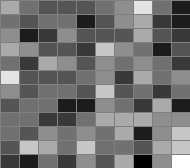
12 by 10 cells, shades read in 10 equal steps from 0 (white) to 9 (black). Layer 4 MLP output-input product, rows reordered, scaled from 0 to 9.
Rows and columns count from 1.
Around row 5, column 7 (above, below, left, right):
4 7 4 4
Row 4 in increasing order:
2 3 4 4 5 6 6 6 7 8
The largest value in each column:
7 8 7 8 8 6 7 9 8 8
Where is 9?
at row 12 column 8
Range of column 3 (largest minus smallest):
4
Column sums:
54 68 62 68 67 52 55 57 61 61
